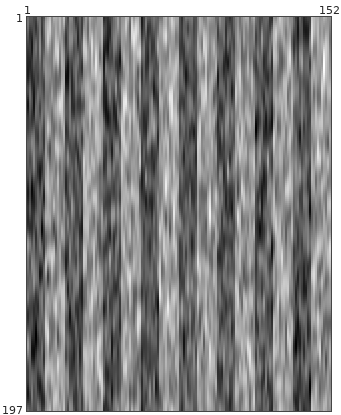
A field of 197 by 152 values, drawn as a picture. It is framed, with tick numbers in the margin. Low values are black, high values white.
Slope: none. Grain: streaks running down. Stripes: upright, repeating 8 times. Average level on the scale: 50%.
